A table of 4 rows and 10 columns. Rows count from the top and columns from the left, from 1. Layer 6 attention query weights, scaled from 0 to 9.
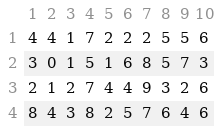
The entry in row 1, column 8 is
5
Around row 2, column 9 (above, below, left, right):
5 2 5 3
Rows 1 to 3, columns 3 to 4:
1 7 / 1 5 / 2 7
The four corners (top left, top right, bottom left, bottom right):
4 6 8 6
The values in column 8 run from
3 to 6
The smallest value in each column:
2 0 1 5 1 2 2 3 2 3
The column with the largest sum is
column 4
